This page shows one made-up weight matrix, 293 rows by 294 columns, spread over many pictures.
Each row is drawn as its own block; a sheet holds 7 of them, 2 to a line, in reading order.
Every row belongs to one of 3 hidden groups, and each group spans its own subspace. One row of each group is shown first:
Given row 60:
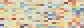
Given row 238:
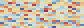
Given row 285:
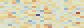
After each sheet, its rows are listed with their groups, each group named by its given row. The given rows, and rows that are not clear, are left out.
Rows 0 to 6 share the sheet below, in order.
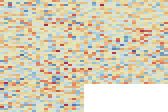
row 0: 238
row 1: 238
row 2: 60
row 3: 285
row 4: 285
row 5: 238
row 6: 285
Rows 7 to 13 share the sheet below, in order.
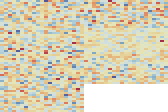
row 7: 285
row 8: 238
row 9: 238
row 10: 285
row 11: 60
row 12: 285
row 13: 238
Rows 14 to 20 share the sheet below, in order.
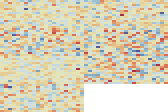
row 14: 285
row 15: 285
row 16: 285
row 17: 60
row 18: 285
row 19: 60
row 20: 285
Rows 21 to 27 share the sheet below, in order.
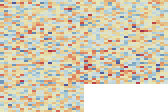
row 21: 60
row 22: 60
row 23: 238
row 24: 285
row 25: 60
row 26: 285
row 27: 285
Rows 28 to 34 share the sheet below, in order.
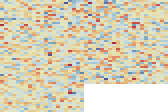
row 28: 60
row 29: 60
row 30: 60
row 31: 238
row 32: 60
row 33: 238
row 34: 60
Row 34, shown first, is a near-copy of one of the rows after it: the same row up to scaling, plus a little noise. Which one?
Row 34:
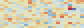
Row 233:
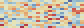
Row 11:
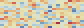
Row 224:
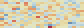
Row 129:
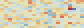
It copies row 129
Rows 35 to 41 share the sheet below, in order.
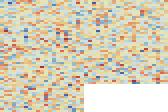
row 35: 285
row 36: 238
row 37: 238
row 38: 60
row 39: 285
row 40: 60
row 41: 238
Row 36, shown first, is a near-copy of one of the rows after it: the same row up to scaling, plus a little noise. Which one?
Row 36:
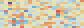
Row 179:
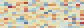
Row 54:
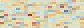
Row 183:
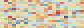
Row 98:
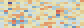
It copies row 98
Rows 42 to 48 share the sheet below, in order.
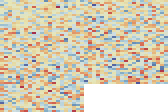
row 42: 285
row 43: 238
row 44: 238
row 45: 60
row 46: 285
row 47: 60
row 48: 60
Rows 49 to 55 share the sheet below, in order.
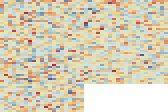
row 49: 285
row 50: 285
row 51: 60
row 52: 285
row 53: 238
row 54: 238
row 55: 60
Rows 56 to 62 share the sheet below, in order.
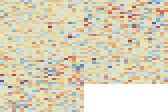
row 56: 60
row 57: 60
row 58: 60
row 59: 238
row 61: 238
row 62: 238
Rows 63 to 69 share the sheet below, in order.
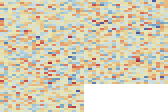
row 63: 60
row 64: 238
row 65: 60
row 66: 285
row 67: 60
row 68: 285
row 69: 60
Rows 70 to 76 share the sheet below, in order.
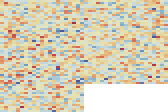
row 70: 238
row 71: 60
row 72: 285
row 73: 60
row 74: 285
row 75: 285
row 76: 285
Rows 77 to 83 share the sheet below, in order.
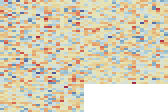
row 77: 285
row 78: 60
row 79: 60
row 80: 285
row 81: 60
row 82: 60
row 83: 60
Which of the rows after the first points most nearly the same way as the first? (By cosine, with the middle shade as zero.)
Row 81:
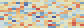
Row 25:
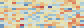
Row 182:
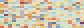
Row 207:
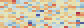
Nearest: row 25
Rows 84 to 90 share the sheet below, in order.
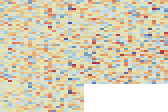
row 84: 60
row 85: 60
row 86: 238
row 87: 285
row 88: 60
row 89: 238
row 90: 60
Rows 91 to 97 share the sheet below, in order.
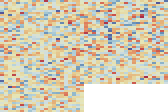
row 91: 285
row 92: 238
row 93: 285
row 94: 238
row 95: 60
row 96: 60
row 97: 238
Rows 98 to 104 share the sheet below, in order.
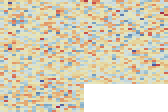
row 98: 238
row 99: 285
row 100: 238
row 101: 285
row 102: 60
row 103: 60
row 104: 60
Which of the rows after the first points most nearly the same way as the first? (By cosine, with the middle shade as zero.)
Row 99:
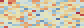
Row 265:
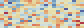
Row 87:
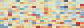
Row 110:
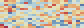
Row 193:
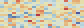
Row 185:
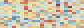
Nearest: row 110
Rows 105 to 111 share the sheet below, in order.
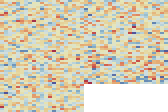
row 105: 238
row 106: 60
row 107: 238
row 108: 238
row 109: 285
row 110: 285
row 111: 285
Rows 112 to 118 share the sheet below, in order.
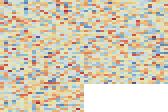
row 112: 238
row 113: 285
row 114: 60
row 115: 60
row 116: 285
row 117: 60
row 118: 60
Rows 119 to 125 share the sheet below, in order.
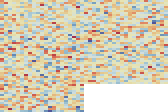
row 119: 60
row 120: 285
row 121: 238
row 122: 238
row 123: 238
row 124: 238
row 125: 285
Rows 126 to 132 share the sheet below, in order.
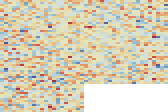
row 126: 60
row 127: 285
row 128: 60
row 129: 60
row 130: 238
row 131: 60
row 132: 238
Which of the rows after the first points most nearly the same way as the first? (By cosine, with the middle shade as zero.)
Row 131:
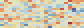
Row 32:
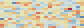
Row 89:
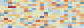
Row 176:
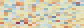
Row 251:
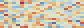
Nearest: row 251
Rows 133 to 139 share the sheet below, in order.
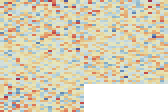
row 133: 285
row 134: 285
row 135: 285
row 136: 60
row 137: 238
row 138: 285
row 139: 238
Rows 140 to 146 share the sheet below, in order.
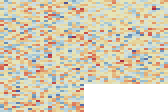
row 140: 60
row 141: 60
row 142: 60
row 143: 285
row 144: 285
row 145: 285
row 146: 285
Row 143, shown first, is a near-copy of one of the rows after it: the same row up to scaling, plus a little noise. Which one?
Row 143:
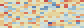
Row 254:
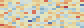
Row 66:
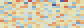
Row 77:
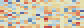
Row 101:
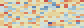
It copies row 101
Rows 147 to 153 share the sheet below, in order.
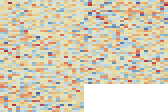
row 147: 238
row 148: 238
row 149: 60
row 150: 285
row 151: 285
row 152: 238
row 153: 60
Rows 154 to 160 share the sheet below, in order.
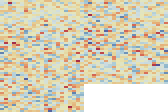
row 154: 238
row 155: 60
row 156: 60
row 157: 60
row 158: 238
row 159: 60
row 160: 60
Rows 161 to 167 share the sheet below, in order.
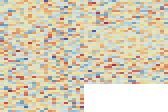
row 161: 285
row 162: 238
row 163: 238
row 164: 285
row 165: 238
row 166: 60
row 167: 238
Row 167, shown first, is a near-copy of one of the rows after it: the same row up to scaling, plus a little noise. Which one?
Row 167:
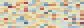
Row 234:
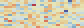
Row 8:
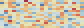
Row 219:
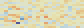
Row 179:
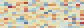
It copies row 179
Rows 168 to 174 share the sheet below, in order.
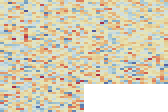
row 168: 238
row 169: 238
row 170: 238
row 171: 238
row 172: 238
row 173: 60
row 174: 60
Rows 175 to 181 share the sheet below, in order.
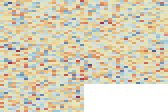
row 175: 238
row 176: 238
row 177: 238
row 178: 285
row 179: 238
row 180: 285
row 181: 285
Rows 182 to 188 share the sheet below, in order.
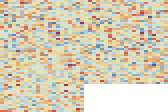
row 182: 60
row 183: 238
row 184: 238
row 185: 238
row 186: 60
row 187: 60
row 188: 285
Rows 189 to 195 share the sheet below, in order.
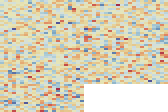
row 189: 60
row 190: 238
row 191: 285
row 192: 285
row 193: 285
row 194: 238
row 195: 238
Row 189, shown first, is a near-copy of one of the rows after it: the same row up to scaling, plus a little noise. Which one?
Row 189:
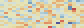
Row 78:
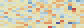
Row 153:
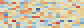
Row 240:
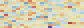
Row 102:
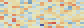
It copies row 78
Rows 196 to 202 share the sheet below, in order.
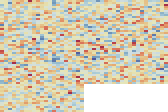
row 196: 285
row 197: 285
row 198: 285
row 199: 238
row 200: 285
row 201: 285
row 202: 60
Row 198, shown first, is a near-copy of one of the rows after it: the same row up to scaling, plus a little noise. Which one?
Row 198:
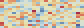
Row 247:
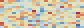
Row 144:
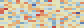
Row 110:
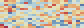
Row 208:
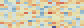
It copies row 247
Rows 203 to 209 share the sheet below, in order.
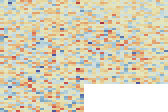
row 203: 285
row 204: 238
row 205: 285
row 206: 60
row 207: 285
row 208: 285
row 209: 285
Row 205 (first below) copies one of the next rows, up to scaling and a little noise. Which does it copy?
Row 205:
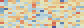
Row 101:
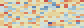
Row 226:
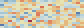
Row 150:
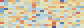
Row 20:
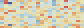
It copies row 150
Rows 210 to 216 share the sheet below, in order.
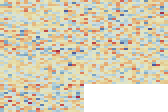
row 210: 238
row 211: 285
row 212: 60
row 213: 285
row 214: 60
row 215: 60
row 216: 285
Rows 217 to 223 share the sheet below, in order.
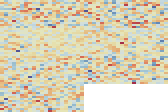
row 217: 60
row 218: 60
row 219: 238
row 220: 285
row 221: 285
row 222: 60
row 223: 60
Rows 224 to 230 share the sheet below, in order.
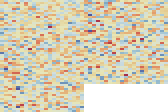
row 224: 60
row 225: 60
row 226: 285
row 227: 285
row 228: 238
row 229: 238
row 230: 238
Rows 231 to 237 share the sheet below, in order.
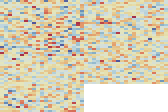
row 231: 285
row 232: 238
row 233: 60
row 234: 238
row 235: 60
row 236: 238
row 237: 238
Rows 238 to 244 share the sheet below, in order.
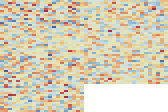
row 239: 60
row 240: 60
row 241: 285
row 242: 60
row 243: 238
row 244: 285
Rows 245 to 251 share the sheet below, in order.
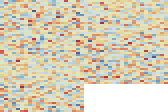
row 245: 285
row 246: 238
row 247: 285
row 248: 238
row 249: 238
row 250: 238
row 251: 60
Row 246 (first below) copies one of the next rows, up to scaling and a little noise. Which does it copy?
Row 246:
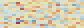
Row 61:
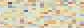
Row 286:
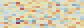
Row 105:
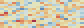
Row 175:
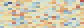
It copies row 286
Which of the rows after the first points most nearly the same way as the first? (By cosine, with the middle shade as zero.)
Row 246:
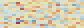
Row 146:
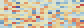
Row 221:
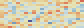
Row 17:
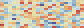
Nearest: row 221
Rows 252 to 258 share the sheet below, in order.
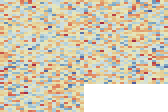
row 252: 60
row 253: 238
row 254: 285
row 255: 285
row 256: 238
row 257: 60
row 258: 285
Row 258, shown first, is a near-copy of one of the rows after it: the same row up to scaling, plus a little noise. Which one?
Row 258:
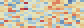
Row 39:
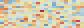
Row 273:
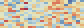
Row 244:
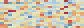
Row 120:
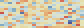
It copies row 273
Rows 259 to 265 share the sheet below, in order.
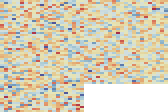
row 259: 60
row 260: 60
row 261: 238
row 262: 285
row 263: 238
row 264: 60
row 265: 285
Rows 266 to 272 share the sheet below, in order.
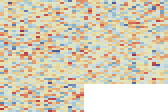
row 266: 238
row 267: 60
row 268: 60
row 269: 60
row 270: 60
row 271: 60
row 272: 60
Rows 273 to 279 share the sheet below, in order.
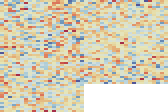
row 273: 285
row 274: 285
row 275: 60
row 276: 285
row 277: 285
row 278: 60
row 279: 285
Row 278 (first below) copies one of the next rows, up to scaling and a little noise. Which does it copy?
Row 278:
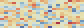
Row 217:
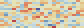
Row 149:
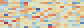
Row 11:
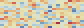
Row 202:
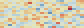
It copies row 11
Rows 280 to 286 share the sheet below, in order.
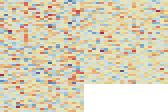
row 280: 60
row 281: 60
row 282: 238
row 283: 238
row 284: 60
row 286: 238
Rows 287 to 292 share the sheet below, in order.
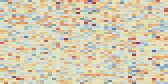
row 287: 238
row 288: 285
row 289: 238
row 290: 60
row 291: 238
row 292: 60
